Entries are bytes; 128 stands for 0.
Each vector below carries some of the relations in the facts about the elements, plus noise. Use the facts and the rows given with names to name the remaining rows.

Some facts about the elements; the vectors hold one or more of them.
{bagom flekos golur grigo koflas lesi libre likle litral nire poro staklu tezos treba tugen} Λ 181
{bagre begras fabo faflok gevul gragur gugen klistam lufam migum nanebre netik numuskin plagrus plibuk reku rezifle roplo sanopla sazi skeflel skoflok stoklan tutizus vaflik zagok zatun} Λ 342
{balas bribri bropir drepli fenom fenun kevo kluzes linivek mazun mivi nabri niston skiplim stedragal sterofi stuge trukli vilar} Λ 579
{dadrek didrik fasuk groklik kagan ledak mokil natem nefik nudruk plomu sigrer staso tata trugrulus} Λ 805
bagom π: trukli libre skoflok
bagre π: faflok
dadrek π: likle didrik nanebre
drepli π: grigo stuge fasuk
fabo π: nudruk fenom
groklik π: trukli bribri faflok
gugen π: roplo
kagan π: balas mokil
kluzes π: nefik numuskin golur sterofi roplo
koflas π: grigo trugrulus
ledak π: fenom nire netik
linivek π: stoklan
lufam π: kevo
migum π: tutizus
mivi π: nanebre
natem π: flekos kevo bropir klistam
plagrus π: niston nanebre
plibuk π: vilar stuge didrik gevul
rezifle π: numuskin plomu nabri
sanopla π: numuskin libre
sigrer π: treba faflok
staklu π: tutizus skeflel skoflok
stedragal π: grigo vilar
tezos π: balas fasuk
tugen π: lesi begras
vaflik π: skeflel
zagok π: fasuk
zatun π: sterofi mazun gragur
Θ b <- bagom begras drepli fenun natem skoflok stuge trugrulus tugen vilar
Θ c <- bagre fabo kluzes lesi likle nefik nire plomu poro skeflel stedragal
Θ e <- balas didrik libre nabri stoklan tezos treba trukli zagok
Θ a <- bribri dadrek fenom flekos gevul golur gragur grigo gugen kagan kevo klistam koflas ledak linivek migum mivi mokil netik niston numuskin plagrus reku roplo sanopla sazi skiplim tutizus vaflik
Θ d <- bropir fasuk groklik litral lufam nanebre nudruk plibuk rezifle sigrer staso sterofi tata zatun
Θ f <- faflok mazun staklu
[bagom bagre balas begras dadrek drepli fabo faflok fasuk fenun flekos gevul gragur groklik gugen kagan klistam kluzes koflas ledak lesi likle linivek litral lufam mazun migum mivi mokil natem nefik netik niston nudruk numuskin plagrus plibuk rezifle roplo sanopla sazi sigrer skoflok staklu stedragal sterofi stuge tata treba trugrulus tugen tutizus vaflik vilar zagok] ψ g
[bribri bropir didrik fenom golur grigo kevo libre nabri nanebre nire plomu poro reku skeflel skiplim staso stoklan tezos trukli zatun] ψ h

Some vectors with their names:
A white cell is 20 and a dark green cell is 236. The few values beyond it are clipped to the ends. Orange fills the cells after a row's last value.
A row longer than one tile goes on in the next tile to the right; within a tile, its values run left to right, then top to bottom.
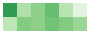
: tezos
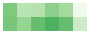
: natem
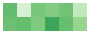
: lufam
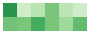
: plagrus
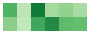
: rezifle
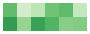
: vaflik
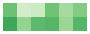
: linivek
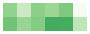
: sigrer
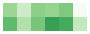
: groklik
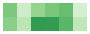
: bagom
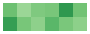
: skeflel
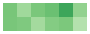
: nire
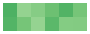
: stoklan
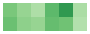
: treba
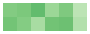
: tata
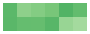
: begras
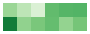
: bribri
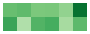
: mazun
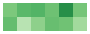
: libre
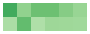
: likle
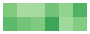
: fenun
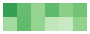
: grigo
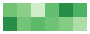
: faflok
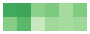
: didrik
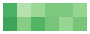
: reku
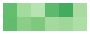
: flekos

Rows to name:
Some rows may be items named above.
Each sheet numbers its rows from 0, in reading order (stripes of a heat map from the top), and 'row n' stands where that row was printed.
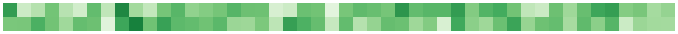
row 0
plagrus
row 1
kluzes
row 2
begras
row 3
staklu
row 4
libre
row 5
golur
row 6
skiplim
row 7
didrik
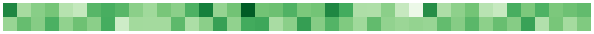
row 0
zagok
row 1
fasuk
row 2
sterofi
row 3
nabri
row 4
kagan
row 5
zagok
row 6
nanebre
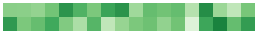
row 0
skoflok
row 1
plomu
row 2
kluzes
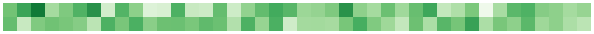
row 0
nefik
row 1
plibuk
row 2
mivi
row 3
fasuk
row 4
gevul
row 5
drepli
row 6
trugrulus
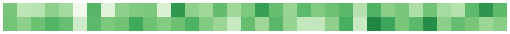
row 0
natem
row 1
fabo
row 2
gevul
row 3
grigo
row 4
sanopla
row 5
tutizus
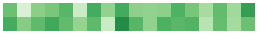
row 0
bagre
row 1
gugen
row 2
balas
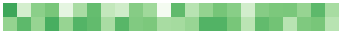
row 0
stedragal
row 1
ledak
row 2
tugen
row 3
nudruk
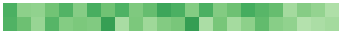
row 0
stoklan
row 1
nanebre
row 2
nanebre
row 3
mokil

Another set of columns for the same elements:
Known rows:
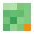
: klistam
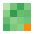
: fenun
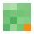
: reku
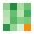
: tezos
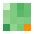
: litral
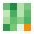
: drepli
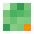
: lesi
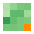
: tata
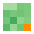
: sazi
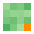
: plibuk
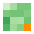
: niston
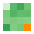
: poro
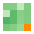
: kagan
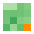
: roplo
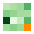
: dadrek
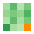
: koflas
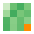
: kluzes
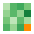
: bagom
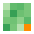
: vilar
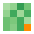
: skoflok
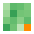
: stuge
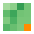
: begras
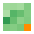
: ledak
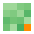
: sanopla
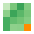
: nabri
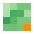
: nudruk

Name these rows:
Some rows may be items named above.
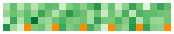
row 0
grigo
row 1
didrik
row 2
mazun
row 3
zagok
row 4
skeflel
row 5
likle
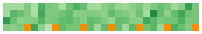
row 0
ledak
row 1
balas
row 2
fabo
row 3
gugen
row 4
gugen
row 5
trugrulus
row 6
begras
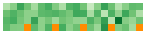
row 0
stoklan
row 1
trukli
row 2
treba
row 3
skeflel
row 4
didrik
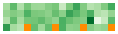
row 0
koflas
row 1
gugen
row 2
nabri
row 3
plagrus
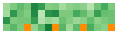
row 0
natem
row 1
faflok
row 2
bribri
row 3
fenun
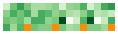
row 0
libre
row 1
mokil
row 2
mivi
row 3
nanebre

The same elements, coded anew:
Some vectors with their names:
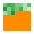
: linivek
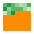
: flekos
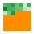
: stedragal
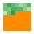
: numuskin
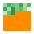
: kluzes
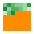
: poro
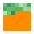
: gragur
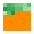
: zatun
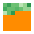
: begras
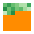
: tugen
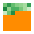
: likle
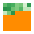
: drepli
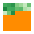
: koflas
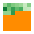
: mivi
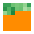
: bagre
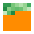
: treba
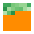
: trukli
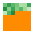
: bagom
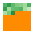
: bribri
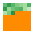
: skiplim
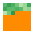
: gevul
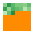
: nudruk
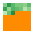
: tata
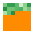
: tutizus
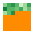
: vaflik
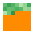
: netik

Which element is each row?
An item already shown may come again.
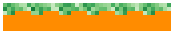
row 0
tugen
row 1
mivi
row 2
tutizus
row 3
nabri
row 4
dadrek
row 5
tugen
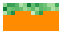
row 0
skeflel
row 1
trugrulus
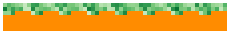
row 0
mivi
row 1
treba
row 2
fenun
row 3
tezos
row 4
faflok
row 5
treba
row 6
zagok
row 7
kagan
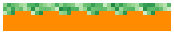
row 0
natem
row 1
libre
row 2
plagrus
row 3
skoflok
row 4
niston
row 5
grigo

